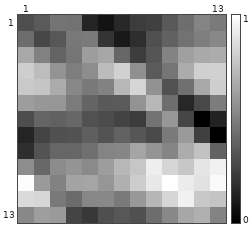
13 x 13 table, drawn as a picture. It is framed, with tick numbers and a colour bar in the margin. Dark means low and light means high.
Ninth with the highest average: bottom right. Roughest part: middle right. Stripes: horizontal, repeating 2 times. Histogram: bell-shaped.
